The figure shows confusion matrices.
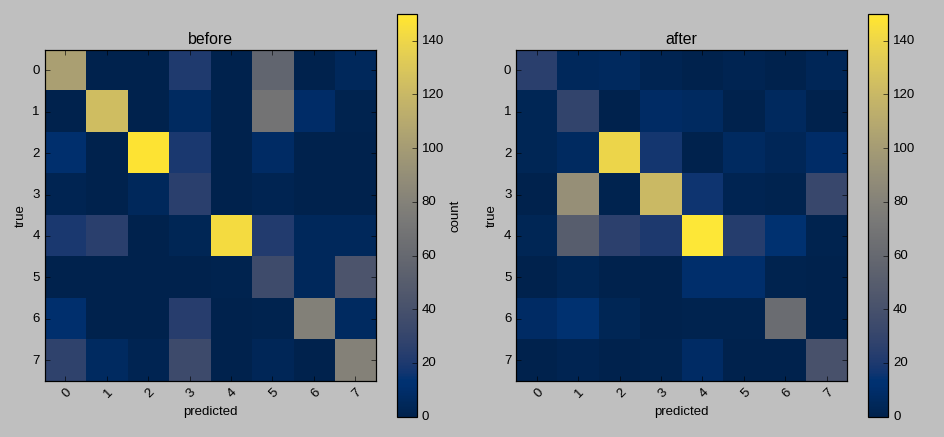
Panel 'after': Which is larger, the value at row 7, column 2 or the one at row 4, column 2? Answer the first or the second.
the second
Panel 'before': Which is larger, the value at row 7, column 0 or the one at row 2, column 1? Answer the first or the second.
the first
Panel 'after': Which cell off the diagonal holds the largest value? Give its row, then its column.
3, 1
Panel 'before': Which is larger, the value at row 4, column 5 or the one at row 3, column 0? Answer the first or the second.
the first
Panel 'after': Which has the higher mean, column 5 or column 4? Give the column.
4
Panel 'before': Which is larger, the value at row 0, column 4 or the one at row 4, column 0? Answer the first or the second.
the second
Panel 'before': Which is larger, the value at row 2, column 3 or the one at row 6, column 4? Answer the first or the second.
the first
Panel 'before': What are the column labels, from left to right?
0, 1, 2, 3, 4, 5, 6, 7
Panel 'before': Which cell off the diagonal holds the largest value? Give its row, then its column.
1, 5
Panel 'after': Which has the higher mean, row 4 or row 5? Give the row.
4
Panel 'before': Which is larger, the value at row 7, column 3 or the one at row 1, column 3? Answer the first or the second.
the first
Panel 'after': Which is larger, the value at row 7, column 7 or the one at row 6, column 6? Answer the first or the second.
the second
